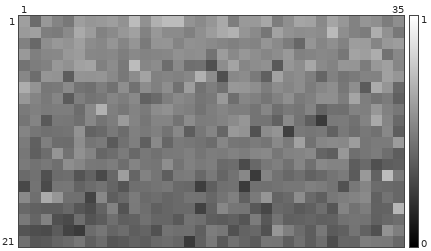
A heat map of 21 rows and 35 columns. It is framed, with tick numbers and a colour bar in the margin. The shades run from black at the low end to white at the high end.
Fine speckle covers the field. The histogram is bell-shaped. Values rise toward the top.
